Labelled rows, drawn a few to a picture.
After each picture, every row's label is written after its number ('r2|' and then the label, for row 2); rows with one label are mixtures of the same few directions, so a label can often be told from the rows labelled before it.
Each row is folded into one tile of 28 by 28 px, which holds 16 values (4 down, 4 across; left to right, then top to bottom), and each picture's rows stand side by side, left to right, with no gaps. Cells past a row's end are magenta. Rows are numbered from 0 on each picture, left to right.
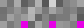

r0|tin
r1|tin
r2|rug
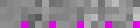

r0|rug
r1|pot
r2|rug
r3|pot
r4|rug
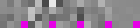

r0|pot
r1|tin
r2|rug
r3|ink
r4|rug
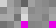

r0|rug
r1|rug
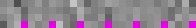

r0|ink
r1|pot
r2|ink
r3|rug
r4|rug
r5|ink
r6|tin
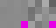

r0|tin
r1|tin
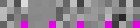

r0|tin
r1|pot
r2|tin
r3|rug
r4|pot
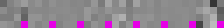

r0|rug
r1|pot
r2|ink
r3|tin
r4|pot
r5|pot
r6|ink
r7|ink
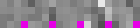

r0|pot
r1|rug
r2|ink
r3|ink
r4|ink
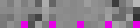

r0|pot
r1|pot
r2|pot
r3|rug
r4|rug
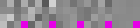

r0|pot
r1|tin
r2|ink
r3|tin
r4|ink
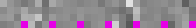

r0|rug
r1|pot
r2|rug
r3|ink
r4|ink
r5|rug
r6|ink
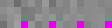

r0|ink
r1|tin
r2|tin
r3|ink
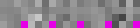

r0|ink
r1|pot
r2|pot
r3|ink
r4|pot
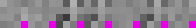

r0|rug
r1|pot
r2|pot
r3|pot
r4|ink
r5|pot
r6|tin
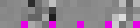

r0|rug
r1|rug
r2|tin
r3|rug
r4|pot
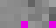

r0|rug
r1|rug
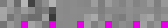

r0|tin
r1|rug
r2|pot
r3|pot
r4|pot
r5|pot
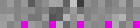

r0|pot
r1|rug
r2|tin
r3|tin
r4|pot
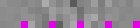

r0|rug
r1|ink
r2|ink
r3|pot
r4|tin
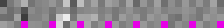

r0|rug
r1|rug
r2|pot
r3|pot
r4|tin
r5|tin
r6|pot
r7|tin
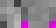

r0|ink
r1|rug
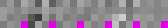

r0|tin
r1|pot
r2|tin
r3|tin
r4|pot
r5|pot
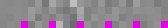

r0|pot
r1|tin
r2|ink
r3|tin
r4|tin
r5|ink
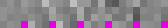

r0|tin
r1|ink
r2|ink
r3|tin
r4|rug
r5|rug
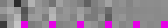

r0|ink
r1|rug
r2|rug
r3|rug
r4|pot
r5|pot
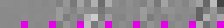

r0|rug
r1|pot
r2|tin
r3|pot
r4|pot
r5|tin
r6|tin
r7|tin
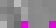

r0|ink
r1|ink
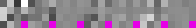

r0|tin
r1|rug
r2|tin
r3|pot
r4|pot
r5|pot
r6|ink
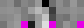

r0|ink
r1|ink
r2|pot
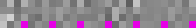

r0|pot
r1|pot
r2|tin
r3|rug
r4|tin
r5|rug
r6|tin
